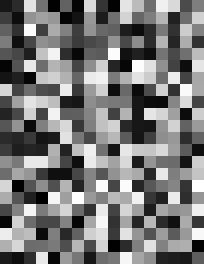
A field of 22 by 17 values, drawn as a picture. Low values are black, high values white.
No single row or column stands out from its neighbours. The grain is fine, like static. No overall slope runs across the table. The halves do not mirror each other. No seam splits the table.
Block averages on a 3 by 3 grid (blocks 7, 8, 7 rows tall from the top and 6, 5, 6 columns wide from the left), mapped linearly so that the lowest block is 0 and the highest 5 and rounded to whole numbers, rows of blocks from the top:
003 / 142 / 252
